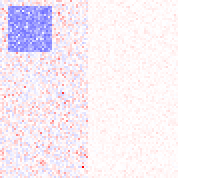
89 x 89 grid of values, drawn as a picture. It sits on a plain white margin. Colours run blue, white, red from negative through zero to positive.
Seam: vertical, 50% of the way across, the right part calmer. Odd patch: lower, in the top left. Ninth with the lowest average: top left. Histogram: skewed, a long tail of low values.
